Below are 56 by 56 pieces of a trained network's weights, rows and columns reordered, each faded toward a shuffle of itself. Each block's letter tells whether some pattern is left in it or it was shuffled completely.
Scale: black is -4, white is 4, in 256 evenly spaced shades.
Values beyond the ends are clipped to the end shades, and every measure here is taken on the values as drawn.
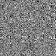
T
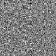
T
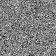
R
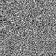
T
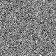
R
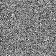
R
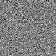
T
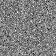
R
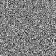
T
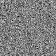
R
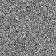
T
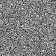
R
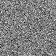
R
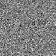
T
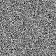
R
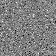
R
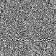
T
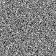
R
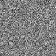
T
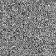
T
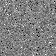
R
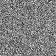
R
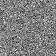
R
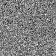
R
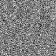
T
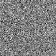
T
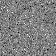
R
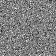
R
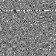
T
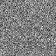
T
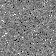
R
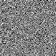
T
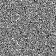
R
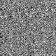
T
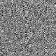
T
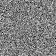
R
